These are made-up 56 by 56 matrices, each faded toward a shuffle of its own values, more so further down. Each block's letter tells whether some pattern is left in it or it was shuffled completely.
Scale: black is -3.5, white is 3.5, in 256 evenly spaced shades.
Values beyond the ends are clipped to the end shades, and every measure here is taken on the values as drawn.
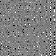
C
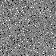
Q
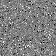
Q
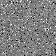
Q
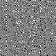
C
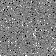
Q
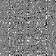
C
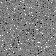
Q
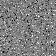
Q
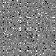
C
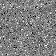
Q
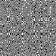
C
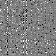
C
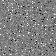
Q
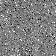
Q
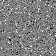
Q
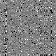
C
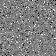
Q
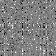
C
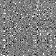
C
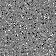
Q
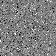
Q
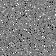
Q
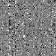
C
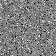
Q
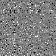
C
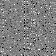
C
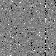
C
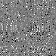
C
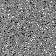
Q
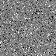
Q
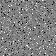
Q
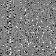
C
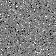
Q
